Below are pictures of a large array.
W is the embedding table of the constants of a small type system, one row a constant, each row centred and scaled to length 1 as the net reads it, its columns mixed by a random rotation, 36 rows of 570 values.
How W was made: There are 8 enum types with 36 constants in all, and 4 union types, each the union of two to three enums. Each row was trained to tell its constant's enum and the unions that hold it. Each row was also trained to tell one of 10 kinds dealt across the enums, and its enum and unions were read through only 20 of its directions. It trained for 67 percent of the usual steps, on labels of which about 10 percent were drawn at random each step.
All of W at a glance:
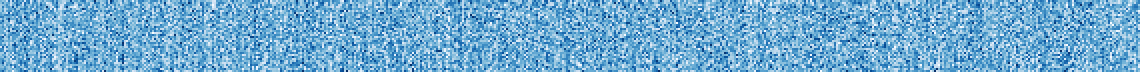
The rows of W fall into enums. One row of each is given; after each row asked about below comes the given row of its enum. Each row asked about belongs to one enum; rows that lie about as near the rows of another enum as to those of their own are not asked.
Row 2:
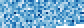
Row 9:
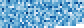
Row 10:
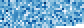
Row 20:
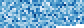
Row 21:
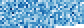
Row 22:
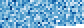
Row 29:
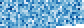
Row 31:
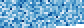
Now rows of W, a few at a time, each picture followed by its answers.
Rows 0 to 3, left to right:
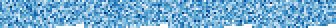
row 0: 20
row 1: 20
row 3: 2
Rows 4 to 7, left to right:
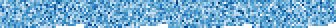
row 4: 9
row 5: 31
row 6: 22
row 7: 20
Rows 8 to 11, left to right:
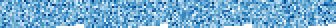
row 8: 10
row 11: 29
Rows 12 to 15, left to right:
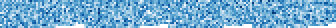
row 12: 21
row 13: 31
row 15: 20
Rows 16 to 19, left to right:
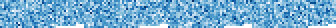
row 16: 22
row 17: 21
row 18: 10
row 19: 29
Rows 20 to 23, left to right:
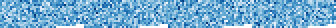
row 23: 31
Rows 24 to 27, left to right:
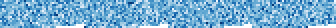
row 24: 10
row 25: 10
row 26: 21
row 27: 29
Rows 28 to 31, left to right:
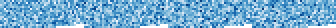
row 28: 21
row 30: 29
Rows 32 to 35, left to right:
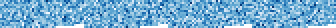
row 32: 10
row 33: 21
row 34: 29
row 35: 31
